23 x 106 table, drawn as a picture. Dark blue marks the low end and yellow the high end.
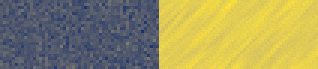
It is made of 1 by 2 panels. Panel 1,1: low, fine-grained. Panel 1,2: very high, slanting up to the right, faint in contrast.
